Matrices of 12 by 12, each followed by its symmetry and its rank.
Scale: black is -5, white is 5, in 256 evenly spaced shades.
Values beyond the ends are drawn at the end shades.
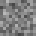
antisymmetric, full rank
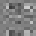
neither, rank two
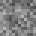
antisymmetric, full rank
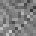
antisymmetric, full rank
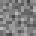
antisymmetric, full rank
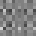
neither, rank two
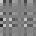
neither, rank one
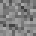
neither, full rank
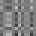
neither, rank one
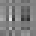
neither, rank one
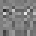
neither, rank two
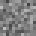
antisymmetric, full rank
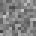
neither, full rank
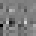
neither, rank two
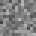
neither, full rank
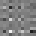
neither, rank two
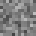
antisymmetric, full rank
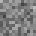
neither, full rank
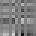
neither, rank one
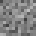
neither, full rank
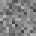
neither, full rank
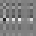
neither, rank one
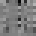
neither, rank two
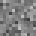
antisymmetric, full rank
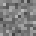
neither, full rank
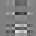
neither, rank one
